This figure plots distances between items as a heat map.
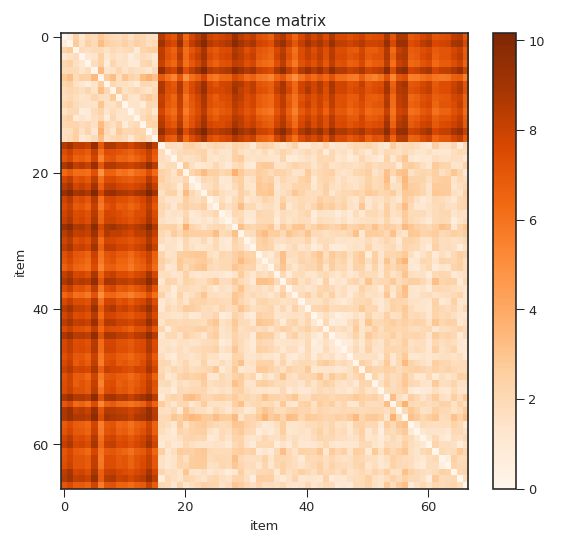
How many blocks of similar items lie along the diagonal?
2
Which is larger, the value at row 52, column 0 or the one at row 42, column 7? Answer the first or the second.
the second
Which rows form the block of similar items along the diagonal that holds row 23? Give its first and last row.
16 to 66
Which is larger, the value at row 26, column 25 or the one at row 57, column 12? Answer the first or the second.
the second
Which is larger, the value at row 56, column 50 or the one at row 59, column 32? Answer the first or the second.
the first
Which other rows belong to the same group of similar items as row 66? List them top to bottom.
16, 17, 18, 19, 20, 21, 22, 23, 24, 25, 26, 27, 28, 29, 30, 31, 32, 33, 34, 35, 36, 37, 38, 39, 40, 41, 42, 43, 44, 45, 46, 47, 48, 49, 50, 51, 52, 53, 54, 55, 56, 57, 58, 59, 60, 61, 62, 63, 64, 65
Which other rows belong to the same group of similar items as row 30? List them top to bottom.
16, 17, 18, 19, 20, 21, 22, 23, 24, 25, 26, 27, 28, 29, 31, 32, 33, 34, 35, 36, 37, 38, 39, 40, 41, 42, 43, 44, 45, 46, 47, 48, 49, 50, 51, 52, 53, 54, 55, 56, 57, 58, 59, 60, 61, 62, 63, 64, 65, 66
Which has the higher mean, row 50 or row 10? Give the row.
10
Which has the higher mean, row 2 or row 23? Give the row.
2
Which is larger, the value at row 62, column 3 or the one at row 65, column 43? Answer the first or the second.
the first
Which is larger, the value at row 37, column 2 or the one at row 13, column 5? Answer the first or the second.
the first
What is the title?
Distance matrix
